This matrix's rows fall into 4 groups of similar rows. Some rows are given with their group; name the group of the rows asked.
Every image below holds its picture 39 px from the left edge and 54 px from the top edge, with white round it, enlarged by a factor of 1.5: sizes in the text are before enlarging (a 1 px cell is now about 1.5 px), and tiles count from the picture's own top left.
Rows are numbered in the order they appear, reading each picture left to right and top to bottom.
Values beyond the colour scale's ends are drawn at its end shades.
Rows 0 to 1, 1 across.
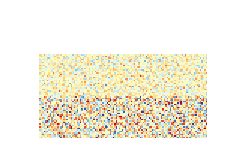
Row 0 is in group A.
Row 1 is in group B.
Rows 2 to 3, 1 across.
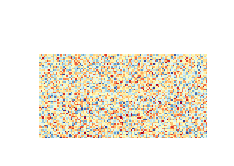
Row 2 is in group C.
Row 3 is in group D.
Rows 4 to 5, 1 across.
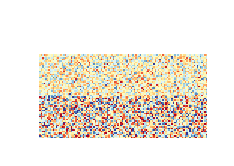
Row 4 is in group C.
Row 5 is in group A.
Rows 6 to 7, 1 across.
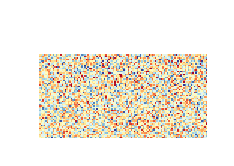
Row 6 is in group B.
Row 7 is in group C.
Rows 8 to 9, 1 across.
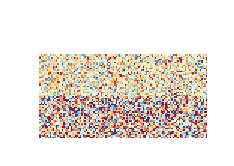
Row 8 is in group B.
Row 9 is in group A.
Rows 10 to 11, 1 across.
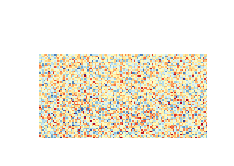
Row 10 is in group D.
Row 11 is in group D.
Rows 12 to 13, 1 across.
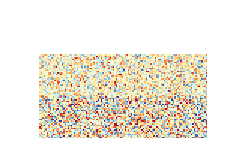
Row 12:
B
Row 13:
C
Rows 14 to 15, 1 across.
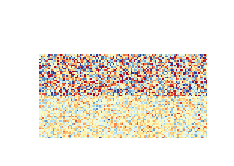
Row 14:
D
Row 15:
C
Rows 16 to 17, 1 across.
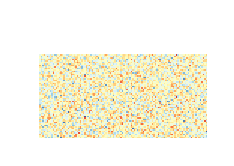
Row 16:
D
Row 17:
D
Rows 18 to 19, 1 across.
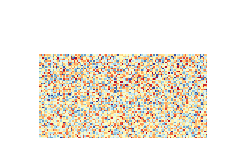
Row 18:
C
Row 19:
A
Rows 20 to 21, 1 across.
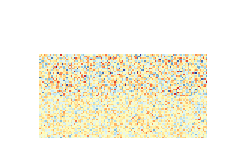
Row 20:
B
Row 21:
C
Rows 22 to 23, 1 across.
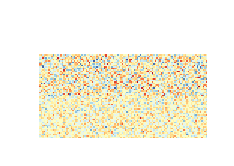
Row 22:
C
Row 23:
A
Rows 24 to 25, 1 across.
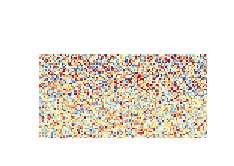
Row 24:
C
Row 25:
D
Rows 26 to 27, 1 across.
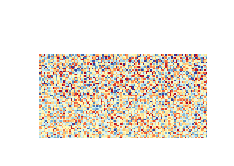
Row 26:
A
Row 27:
C
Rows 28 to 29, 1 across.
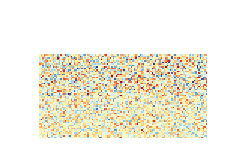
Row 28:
C
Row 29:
C
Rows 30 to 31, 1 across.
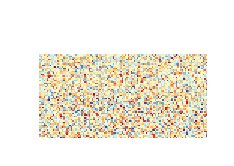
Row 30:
D
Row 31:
A
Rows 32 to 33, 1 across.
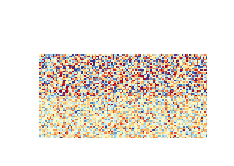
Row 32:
A
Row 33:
A
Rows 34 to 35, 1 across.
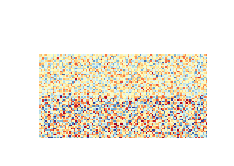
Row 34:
C
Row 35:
C
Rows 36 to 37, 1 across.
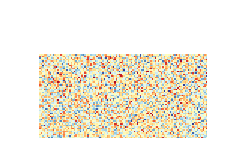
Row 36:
B
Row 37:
C
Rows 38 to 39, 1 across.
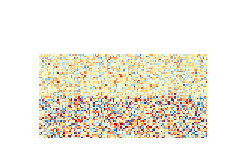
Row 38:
B
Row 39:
C
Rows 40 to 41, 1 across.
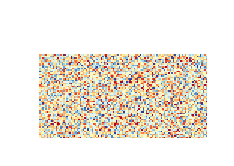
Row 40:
C
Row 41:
B
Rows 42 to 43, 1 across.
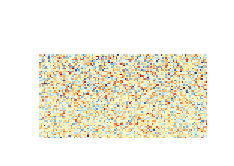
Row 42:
A
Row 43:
C
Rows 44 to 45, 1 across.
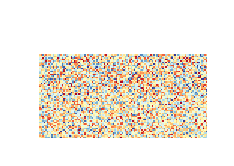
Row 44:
C
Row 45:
D
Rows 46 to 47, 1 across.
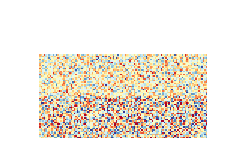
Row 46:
A
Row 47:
B
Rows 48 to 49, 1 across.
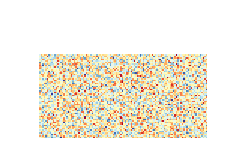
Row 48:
D
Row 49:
D
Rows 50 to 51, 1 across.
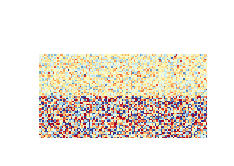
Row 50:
D
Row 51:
B
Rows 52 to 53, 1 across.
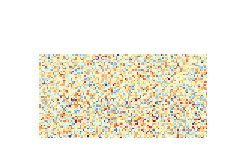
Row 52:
A
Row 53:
C
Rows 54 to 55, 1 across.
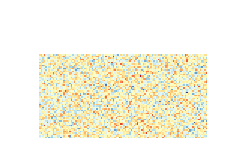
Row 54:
A
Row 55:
C
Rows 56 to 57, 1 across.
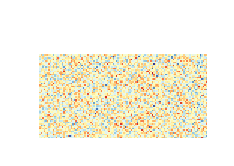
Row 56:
C
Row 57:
C
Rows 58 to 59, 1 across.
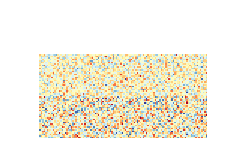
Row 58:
A
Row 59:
A
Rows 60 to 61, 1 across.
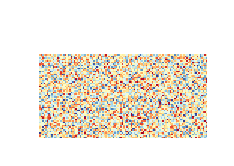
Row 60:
C
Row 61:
D
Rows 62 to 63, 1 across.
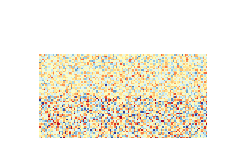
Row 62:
A
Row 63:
B
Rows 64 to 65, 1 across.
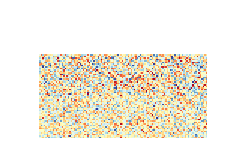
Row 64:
C
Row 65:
C
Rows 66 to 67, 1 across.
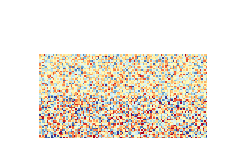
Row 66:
A
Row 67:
D
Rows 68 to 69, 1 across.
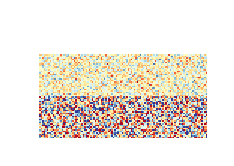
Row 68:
C
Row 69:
A
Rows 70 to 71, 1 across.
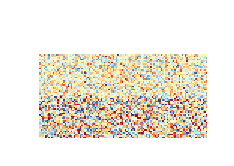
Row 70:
A
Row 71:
D
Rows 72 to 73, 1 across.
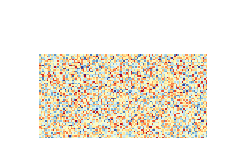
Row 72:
D
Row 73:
C
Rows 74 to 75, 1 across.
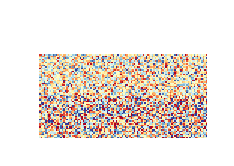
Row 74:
A
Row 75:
B
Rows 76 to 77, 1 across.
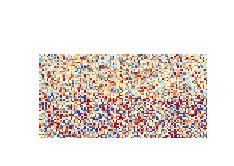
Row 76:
D
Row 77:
B
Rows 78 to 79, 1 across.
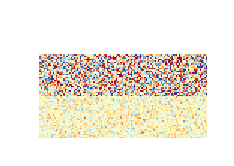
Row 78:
B
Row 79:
D
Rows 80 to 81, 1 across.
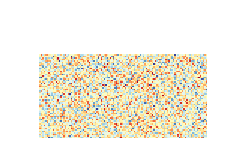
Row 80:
C
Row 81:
C
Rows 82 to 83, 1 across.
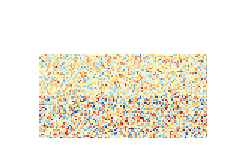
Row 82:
B
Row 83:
A
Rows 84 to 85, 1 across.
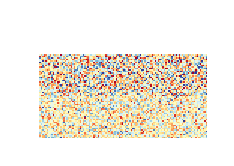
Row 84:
B
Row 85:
D
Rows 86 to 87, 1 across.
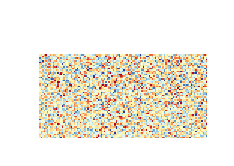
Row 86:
B
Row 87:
B
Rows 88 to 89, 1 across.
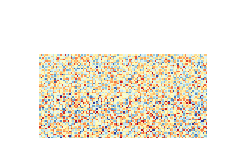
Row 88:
C
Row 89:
C
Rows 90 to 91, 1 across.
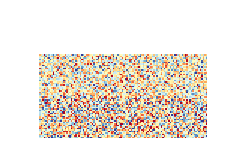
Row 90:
A
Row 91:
C
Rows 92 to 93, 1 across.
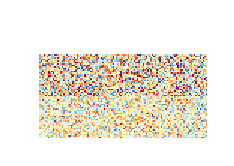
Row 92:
D
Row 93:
C
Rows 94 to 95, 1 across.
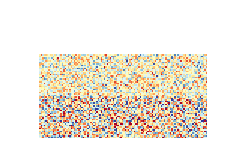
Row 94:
C
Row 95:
C
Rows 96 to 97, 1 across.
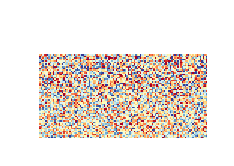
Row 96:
B
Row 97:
C
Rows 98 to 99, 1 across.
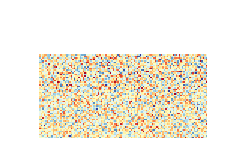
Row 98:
B
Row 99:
C
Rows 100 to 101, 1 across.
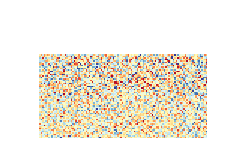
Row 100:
C
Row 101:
C
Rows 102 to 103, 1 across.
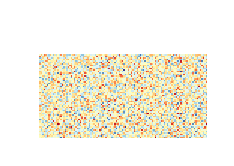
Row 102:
B
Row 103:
B
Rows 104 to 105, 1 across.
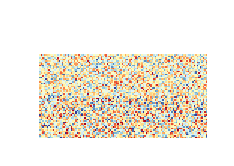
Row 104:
C
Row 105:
A
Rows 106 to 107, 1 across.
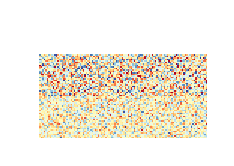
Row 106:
D
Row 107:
B
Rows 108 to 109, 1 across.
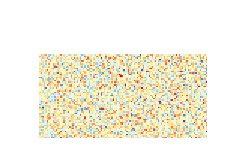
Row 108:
B
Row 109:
D
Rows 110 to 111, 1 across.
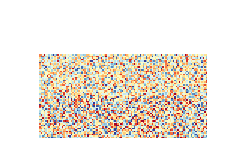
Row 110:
A
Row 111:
C
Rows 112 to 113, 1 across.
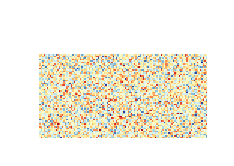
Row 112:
A
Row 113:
B
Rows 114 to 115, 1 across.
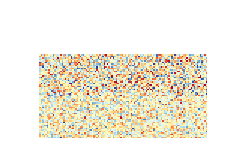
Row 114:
C
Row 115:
D
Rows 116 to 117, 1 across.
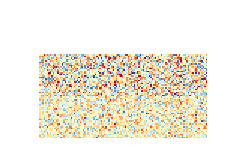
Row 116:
B
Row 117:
B
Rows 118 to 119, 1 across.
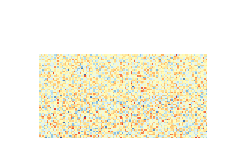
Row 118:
D
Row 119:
D
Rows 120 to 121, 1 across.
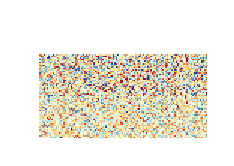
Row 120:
A
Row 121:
A
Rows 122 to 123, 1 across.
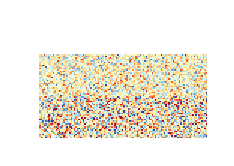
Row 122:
A
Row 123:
B
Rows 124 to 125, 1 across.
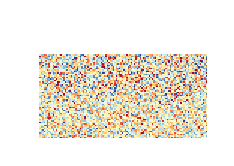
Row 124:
B
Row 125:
D
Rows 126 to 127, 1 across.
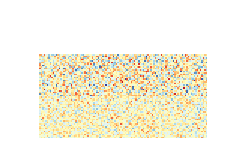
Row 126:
A
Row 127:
C
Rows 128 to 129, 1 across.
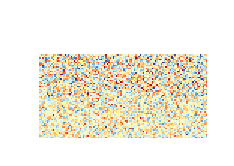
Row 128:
C
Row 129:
A
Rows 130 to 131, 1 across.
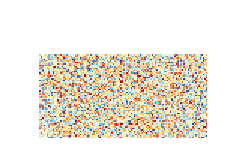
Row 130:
D
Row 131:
C
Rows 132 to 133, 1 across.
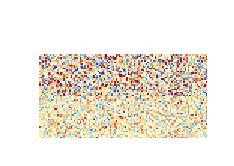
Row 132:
B
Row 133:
B
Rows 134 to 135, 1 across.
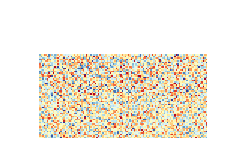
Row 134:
D
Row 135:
D
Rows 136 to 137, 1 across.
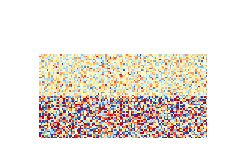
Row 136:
B
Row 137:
D
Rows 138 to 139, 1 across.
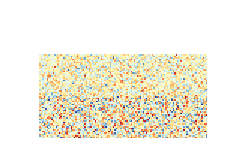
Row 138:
D
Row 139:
A
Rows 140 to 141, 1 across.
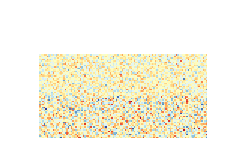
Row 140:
D
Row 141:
A
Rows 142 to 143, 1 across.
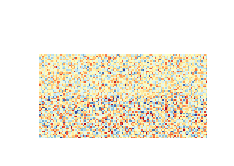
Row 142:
B
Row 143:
A
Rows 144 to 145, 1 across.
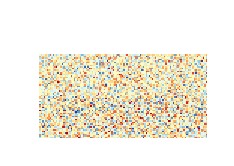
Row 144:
B
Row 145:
A
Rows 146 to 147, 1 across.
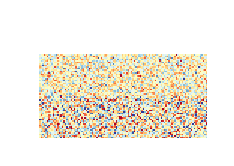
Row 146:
D
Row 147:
B
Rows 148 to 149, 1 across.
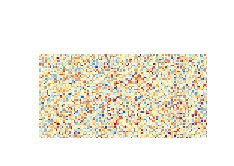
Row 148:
C
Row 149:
B
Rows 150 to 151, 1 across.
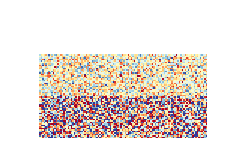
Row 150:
D
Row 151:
C
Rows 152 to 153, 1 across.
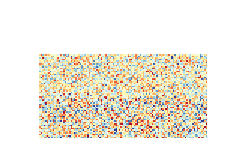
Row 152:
C
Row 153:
C
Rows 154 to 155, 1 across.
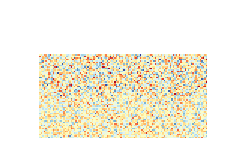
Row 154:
B
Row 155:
C
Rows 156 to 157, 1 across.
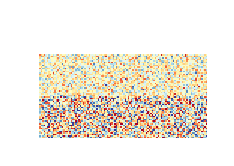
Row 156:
A
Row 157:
C
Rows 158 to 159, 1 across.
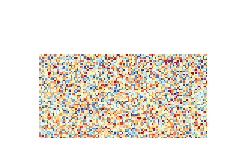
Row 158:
B
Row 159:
D
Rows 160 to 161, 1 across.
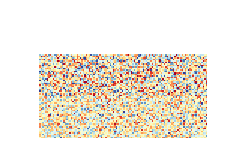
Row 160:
D
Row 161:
B
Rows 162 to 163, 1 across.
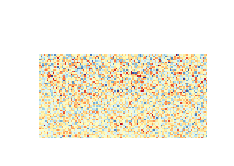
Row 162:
D
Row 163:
C
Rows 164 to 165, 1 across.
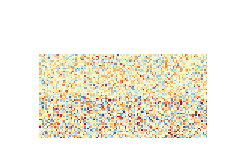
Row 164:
A
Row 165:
B
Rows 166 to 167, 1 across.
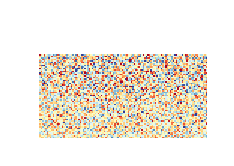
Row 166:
A
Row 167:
B
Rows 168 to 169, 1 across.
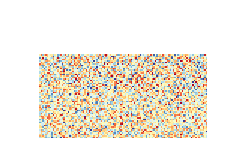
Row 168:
C
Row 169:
D
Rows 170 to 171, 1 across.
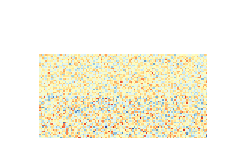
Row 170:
C
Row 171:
A
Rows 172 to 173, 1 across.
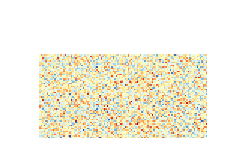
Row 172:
C
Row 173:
C
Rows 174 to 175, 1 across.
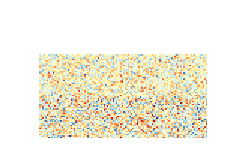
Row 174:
D
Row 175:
C
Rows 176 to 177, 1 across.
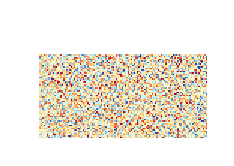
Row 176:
B
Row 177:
C
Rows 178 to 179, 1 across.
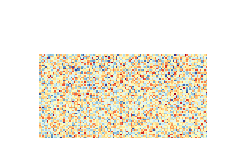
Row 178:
A
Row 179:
D
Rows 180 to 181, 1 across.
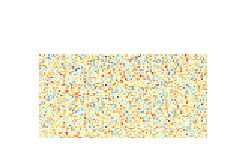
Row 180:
A
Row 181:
A
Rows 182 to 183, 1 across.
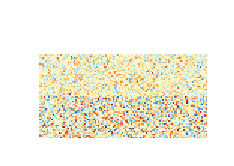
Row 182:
C
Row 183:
A
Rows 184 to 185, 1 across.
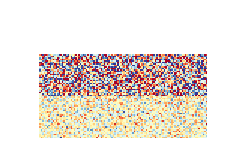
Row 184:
C
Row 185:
B
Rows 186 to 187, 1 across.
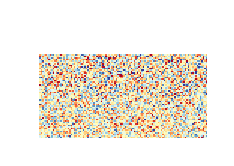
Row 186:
B
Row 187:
C
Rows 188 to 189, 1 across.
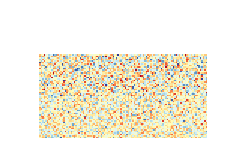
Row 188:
A
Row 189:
D
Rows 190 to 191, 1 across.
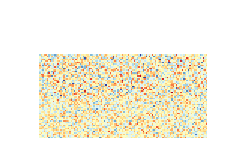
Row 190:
D
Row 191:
C
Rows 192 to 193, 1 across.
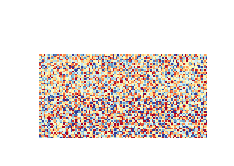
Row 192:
A
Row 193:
A
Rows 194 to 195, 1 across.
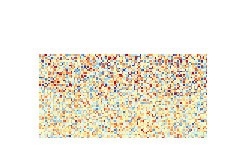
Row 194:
B
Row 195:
C
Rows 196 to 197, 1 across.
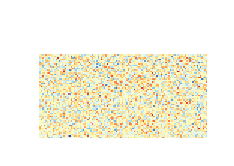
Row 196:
C
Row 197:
C
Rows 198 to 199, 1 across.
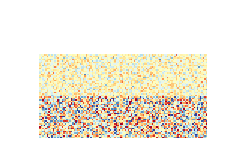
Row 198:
D
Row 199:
C
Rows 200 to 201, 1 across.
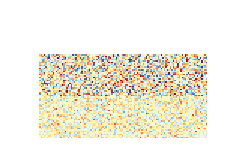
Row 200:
A
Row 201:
B
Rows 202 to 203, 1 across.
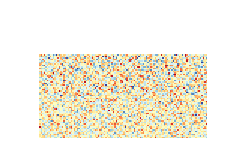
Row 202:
A
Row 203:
B
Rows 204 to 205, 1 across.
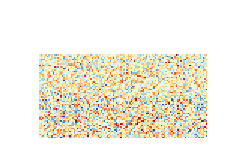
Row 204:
D
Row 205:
C
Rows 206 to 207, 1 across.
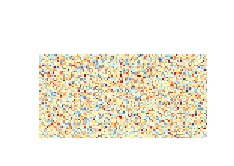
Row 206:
D
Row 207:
B
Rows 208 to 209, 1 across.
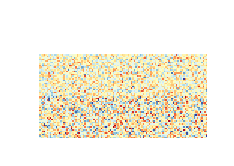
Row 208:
D
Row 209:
A
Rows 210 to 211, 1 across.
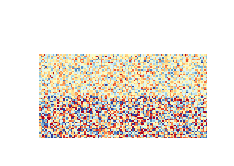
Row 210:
A
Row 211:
D
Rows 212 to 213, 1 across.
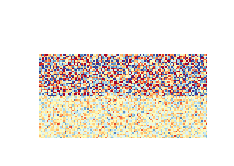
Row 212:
C
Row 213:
B
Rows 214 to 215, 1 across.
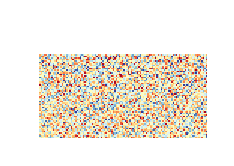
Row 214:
B
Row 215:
A
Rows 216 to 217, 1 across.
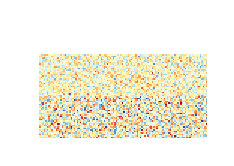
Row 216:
C
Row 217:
B
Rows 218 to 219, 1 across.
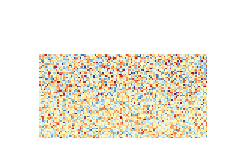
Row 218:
B
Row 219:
D
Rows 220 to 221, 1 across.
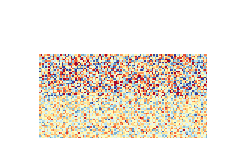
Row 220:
C
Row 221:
A
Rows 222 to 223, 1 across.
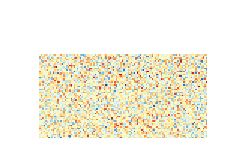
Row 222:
B
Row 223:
C
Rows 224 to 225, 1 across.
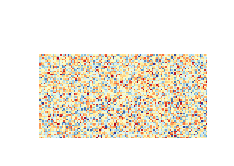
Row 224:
C
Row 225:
B
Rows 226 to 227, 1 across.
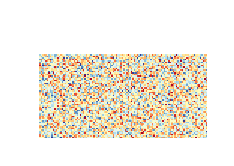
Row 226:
D
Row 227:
D
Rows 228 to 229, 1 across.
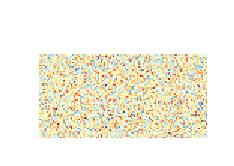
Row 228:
A
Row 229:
B
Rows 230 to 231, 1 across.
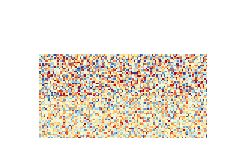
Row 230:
D
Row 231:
A
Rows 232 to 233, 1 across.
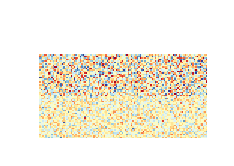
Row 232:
B
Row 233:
D
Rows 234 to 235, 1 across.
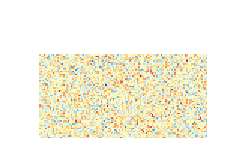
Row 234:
A
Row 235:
C
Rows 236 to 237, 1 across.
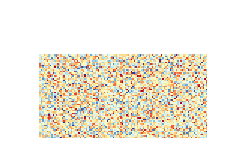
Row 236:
D
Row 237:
D
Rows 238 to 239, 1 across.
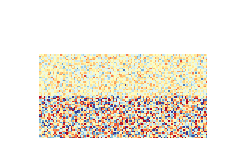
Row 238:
B
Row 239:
A
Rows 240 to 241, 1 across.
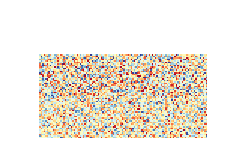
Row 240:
D
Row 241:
A
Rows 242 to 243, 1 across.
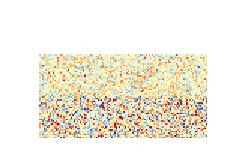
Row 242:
D
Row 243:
B
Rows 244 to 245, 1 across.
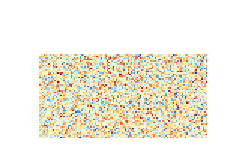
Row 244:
B
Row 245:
A
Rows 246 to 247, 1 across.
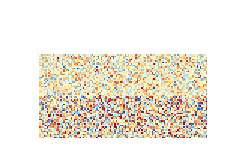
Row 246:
C
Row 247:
B
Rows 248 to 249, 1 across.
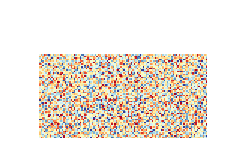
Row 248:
B
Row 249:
B
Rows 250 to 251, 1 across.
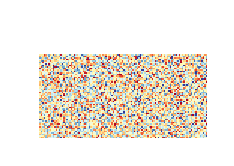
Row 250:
B
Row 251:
B
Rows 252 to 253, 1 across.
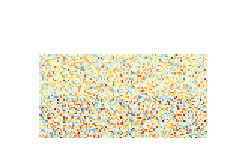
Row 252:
D
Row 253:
D
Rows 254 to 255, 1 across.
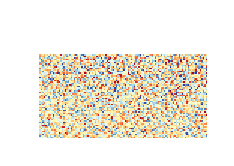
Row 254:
B
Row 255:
A
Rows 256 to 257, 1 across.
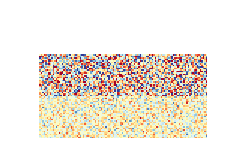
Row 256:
B
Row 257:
A
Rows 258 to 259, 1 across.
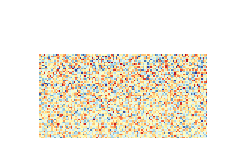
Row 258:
A
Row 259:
B
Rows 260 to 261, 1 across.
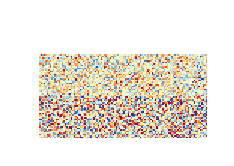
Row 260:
C
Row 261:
B
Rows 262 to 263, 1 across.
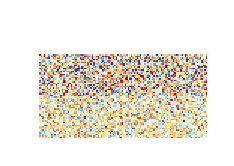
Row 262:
A
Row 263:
D
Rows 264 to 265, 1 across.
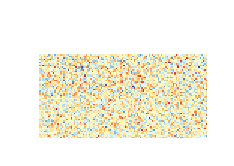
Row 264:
D
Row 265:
B
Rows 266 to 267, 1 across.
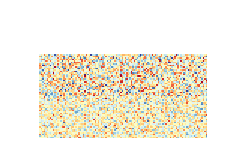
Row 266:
D
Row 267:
A
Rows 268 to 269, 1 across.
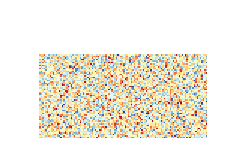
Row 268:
A
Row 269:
B
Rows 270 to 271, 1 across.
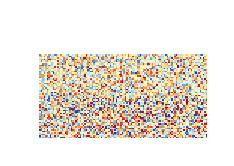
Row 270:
D
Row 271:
A
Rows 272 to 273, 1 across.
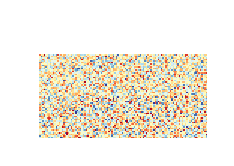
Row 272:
A
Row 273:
A
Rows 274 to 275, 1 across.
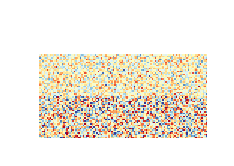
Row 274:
B
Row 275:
A
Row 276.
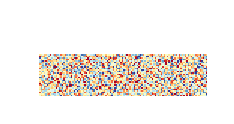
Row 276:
B
